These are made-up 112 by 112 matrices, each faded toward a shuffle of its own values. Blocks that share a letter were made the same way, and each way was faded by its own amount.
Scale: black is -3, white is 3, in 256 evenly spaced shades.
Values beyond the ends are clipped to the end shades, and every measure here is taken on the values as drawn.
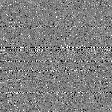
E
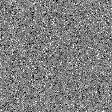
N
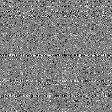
E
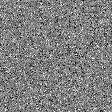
N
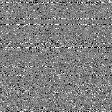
E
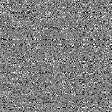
E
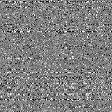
E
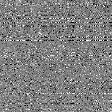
E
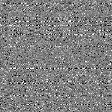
E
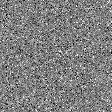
N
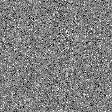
N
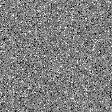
N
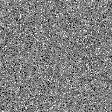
N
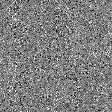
N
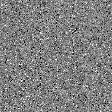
N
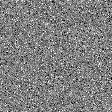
N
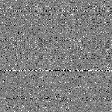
E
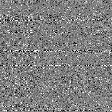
E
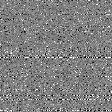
E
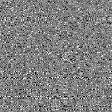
E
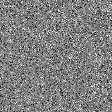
N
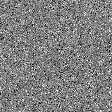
N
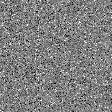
N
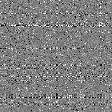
E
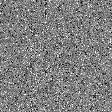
N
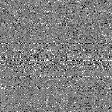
E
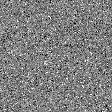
N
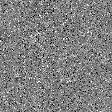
N
